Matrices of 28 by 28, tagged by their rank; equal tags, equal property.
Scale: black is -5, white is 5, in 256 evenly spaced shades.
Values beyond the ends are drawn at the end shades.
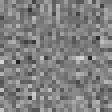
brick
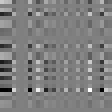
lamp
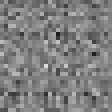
brick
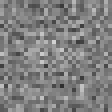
brick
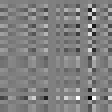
lamp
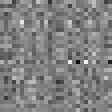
brick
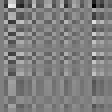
lamp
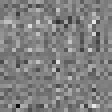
brick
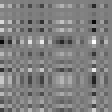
lamp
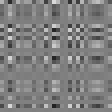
lamp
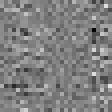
brick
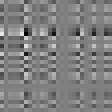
lamp
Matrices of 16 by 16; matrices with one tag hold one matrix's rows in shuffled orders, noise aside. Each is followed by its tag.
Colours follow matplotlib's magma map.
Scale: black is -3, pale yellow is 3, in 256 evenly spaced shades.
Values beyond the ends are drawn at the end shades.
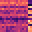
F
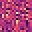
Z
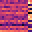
F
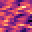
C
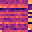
F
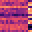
F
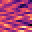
C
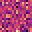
Z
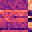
F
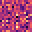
Z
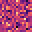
Z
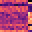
F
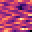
C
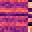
F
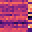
F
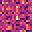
Z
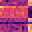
F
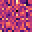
Z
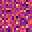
Z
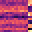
F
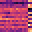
F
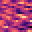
C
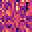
Z
